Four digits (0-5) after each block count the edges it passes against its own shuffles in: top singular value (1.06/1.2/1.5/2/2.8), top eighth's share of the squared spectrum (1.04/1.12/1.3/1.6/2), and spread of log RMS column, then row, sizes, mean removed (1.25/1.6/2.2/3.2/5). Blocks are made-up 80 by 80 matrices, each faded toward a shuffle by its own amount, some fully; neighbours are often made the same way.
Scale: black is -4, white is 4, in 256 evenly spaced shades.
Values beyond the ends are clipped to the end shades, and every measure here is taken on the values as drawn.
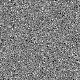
0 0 1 0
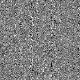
1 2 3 0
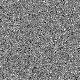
0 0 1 0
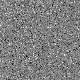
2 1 0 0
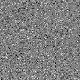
3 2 1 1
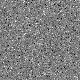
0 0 0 0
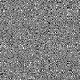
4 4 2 2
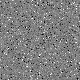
0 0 0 0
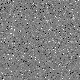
1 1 0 0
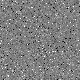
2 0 0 0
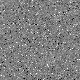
2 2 0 0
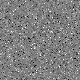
2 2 0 0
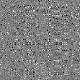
4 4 2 2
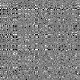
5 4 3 3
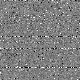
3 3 0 3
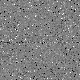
1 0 0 0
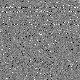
2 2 0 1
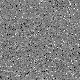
0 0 0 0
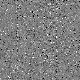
3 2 1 0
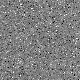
0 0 0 0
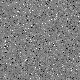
0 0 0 0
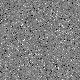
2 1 0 0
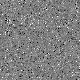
3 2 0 0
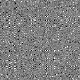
4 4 2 2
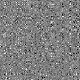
4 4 2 2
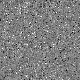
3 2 0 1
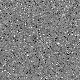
2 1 0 0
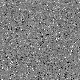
2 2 0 0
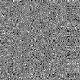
4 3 2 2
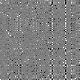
5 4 3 2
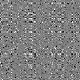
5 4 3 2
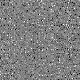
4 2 1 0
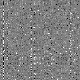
4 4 2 1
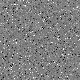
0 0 0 0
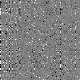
4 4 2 1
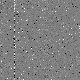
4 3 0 0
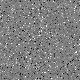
0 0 0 0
